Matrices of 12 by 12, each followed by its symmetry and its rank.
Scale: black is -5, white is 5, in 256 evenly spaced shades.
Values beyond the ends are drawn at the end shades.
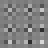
symmetric, rank one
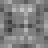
antisymmetric, rank two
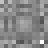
symmetric, rank two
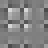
symmetric, rank one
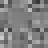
antisymmetric, rank two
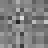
antisymmetric, rank two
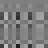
neither, rank one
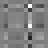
neither, rank one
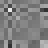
symmetric, rank two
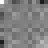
symmetric, rank two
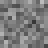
neither, full rank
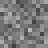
neither, full rank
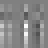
neither, rank one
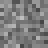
neither, full rank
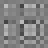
symmetric, rank one
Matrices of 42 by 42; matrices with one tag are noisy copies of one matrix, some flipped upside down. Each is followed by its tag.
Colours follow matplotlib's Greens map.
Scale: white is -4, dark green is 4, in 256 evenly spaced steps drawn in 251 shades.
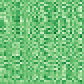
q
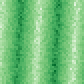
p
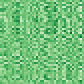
q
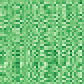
q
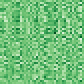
q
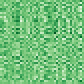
q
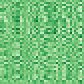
q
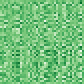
q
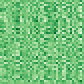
q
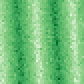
p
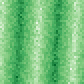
p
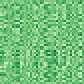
q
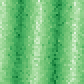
p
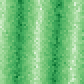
p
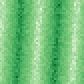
p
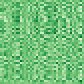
q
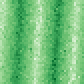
p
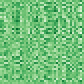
q
